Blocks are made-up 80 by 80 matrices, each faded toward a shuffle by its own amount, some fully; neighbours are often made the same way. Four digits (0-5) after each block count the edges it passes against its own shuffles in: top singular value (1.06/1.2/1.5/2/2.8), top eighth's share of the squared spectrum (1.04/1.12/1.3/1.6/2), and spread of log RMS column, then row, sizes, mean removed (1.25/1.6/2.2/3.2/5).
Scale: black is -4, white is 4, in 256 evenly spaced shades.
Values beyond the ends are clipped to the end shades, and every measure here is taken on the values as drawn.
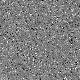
0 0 0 0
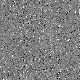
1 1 1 0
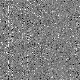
2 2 2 0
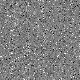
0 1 2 0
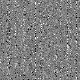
2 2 3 0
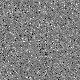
1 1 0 0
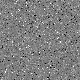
0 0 0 0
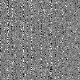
2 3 3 0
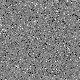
0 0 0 0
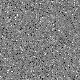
0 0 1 0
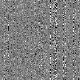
2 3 4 0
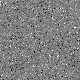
0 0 0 0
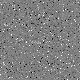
2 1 0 0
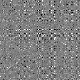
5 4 3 3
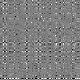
5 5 3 3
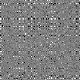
5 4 3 3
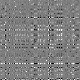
5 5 3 3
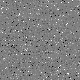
2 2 0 1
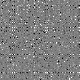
4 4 2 2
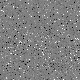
2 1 0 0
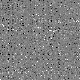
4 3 1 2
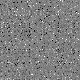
3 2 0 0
